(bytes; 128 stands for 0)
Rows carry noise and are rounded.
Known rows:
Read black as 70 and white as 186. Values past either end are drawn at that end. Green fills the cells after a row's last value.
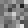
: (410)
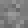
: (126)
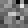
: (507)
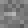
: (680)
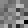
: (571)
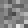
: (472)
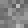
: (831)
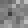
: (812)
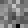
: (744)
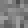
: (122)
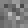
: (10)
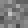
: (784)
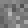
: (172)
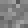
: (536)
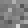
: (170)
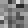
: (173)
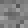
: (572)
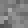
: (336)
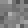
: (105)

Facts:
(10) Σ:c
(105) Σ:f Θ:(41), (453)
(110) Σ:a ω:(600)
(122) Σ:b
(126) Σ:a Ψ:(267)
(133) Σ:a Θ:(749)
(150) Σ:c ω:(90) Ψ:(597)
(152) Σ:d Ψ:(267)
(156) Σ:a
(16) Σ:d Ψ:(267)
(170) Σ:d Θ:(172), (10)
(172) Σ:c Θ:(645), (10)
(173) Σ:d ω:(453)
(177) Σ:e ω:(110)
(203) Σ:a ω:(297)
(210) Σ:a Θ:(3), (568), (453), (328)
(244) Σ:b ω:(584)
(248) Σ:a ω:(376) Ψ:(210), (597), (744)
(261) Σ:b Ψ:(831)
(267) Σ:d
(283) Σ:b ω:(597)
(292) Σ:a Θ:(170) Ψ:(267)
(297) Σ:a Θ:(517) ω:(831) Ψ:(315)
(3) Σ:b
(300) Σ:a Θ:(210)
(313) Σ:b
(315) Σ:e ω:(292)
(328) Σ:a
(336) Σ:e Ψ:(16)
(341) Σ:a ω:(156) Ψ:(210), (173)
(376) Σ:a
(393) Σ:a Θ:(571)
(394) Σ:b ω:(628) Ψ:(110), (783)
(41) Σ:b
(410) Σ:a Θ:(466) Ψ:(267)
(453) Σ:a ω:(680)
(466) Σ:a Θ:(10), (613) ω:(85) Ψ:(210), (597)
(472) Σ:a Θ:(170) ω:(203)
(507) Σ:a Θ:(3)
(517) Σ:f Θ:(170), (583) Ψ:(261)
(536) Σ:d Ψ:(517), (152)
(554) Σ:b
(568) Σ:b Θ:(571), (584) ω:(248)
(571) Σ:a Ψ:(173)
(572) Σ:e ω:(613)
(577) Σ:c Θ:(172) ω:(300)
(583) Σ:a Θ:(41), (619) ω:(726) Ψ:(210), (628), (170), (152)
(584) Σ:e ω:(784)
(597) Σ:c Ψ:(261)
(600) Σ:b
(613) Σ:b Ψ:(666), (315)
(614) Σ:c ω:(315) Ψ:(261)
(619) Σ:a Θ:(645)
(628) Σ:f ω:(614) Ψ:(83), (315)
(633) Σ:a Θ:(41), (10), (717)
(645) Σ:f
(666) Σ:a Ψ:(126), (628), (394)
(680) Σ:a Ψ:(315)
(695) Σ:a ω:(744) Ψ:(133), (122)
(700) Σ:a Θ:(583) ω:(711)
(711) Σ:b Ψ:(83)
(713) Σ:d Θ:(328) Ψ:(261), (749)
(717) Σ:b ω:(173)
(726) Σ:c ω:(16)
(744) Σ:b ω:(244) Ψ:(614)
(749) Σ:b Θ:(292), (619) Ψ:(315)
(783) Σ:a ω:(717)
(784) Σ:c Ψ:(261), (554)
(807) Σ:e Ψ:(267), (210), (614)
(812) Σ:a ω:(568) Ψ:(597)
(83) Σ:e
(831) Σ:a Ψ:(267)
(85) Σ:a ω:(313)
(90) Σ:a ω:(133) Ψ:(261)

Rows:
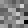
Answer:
(393)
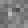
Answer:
(597)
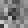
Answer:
(614)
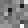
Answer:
(466)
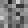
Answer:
(717)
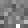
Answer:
(292)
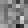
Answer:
(328)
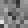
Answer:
(315)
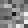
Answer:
(297)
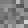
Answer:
(577)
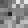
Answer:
(248)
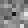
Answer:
(203)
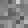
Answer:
(583)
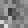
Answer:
(628)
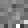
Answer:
(133)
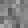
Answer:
(695)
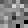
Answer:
(584)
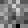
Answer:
(244)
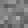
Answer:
(41)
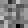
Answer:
(453)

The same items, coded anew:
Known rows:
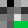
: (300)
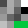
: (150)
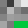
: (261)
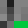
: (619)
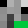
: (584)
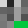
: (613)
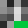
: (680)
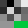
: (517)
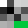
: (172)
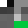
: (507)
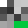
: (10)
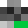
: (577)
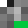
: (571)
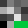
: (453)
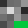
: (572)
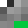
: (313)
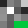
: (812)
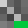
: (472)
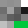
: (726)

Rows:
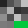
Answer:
(700)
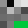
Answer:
(645)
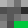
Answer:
(466)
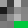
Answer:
(170)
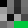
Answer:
(583)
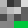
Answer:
(315)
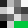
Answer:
(173)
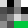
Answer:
(210)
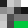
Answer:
(744)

